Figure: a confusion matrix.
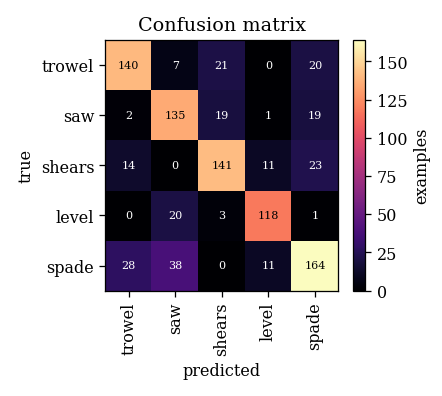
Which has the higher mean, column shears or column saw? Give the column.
saw
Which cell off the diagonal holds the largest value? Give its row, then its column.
spade, saw
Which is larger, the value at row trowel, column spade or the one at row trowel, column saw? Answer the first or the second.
the first
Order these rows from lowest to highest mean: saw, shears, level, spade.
level, saw, shears, spade
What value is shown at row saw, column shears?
19
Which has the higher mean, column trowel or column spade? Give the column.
spade
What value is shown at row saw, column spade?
19
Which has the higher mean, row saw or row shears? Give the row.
shears
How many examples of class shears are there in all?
189
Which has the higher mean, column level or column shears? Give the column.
shears
